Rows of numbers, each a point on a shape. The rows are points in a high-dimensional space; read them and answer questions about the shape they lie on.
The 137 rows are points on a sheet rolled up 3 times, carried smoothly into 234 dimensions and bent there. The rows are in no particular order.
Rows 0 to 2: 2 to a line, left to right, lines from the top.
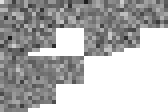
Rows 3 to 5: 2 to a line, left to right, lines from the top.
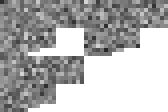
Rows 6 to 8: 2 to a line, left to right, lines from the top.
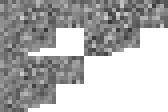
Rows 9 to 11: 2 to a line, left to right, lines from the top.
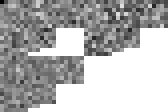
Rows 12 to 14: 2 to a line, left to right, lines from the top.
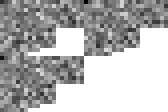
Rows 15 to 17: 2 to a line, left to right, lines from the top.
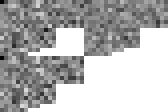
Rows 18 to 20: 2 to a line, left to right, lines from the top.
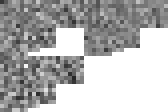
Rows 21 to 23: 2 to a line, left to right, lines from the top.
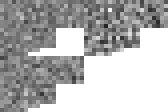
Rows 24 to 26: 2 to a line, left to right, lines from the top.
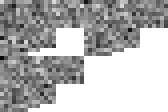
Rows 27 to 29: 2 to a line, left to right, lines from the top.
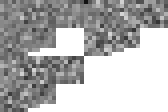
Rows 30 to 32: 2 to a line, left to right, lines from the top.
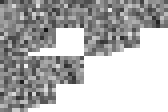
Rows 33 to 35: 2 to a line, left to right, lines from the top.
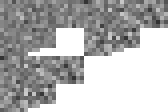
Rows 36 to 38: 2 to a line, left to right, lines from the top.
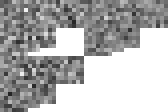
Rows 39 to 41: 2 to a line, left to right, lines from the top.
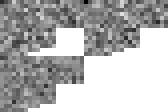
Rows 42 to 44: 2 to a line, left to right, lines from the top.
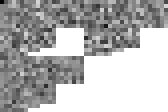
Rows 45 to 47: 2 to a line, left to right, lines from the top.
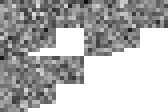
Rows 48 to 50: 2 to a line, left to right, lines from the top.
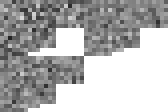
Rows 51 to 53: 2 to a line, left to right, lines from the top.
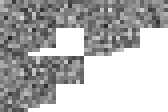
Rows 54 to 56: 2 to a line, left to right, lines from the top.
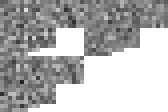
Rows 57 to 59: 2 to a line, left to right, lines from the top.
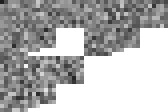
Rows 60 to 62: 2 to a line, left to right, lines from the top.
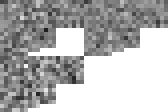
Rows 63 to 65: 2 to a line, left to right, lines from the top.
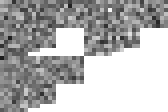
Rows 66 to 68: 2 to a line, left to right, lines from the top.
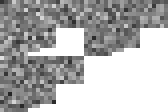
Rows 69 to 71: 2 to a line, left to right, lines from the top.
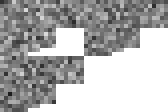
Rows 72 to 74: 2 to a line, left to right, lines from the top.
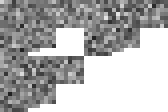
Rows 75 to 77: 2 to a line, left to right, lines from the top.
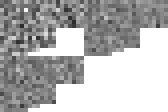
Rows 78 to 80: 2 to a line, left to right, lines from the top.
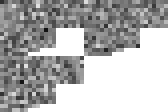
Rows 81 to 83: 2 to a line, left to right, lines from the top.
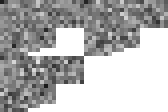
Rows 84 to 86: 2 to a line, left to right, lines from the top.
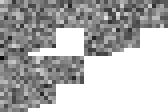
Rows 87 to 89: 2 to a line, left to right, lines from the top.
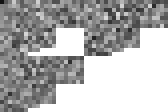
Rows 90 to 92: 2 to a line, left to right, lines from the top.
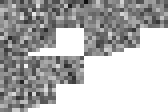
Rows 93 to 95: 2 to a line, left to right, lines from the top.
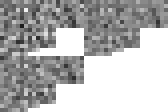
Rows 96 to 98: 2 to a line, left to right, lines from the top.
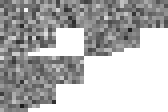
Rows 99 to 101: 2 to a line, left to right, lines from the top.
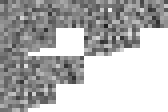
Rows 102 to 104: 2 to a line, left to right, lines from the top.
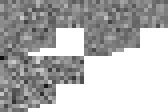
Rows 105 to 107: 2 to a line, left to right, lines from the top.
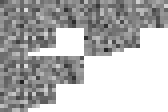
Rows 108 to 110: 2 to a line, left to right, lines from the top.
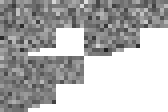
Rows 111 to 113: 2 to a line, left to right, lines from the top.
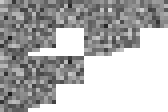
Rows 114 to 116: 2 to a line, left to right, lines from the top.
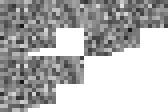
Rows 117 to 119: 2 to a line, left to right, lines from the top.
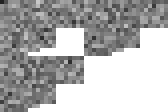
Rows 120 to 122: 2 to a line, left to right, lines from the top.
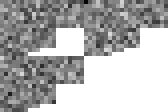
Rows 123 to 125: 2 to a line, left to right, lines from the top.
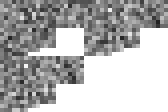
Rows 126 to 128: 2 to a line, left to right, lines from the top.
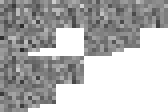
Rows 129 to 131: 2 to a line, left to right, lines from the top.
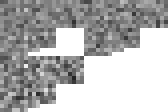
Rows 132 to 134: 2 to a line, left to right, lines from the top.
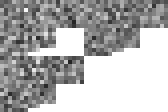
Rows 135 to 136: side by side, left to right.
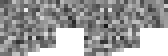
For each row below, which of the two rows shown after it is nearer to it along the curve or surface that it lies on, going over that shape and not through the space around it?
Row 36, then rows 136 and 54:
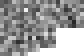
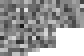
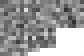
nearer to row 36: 136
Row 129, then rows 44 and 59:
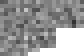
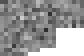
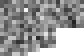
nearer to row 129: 44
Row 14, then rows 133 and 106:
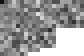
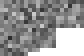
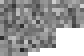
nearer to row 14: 106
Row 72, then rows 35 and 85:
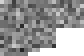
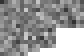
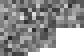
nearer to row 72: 85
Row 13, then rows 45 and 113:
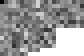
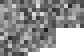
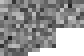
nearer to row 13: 45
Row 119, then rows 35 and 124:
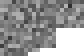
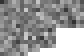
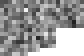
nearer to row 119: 35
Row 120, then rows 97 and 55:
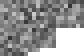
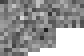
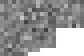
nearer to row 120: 97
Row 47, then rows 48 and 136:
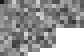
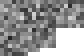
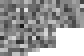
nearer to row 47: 136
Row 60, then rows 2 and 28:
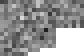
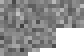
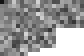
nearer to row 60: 2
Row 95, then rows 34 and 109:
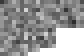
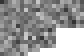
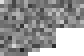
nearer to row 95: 34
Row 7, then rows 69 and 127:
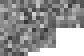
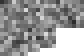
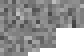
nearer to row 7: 127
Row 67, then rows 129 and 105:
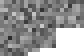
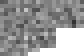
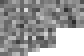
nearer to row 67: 129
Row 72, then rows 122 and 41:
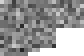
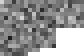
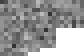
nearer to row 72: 122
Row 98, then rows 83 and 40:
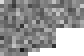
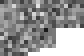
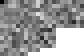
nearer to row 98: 83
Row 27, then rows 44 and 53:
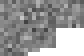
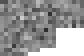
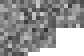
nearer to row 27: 44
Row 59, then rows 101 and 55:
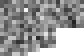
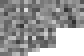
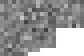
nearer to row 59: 101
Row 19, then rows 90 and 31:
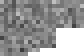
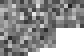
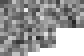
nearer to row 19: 90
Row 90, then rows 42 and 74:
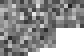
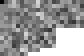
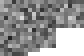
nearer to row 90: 74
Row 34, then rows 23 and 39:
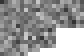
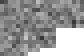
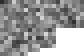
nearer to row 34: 23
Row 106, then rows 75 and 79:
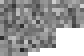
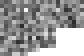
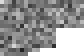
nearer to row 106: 79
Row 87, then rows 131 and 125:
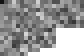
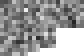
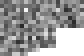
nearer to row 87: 131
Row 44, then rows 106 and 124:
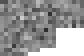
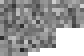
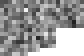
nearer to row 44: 106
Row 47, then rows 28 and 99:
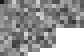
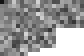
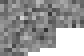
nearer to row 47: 28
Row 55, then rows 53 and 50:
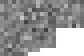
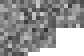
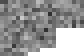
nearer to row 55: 50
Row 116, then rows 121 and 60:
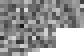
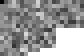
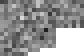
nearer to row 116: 121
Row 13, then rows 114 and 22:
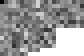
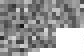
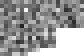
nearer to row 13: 22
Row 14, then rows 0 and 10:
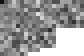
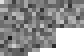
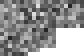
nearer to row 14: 10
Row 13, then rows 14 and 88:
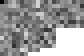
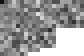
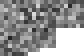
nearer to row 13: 14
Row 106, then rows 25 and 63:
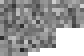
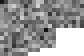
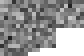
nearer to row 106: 63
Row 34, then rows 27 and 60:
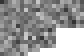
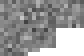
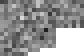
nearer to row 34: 60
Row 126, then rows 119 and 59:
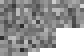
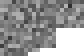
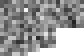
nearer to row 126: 119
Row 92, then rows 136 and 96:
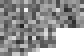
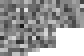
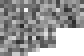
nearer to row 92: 96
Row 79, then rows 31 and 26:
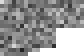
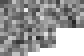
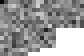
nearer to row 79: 26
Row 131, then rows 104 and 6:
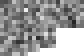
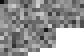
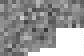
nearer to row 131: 104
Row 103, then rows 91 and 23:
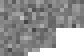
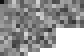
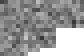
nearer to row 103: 23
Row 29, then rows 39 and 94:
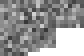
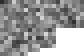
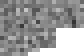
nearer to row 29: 94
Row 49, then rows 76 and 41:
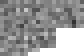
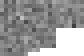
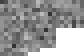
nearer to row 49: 41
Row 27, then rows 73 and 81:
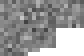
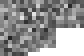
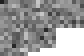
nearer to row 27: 81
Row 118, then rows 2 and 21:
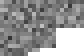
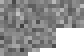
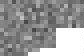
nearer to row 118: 2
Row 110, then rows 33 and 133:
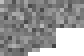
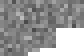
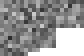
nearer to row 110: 133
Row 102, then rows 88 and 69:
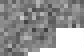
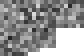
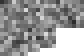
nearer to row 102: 88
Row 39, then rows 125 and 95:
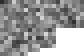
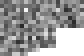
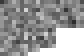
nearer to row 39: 125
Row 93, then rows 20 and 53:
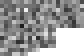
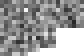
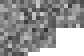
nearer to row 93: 20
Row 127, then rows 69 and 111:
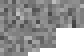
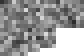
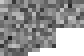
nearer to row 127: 111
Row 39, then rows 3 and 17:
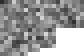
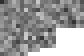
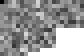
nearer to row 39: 17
